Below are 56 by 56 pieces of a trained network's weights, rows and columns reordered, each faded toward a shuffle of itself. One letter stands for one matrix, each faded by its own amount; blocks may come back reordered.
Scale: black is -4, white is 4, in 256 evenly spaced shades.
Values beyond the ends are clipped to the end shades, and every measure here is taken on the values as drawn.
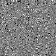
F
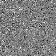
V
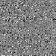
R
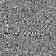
R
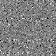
V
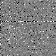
F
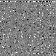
F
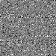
R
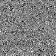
V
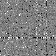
F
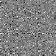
R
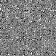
V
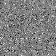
V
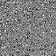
F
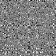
R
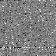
F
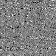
V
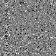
F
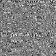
R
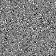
V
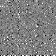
F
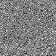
V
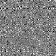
R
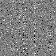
F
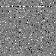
F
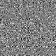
R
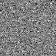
V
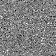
V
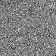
V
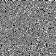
R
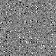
F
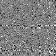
R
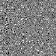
F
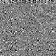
R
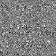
R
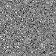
V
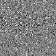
R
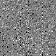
F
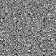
R
